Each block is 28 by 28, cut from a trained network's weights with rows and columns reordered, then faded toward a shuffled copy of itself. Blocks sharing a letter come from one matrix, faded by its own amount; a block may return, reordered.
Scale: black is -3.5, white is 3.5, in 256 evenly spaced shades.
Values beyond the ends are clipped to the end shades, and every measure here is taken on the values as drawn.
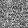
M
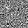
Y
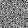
Y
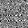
Y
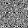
Y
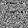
Y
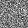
M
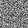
M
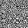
Y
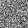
M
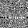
Y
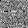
Y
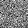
M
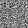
Y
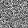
M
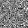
Y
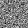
M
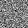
M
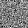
M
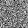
M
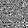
Y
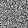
M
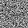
M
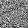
Y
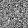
Y
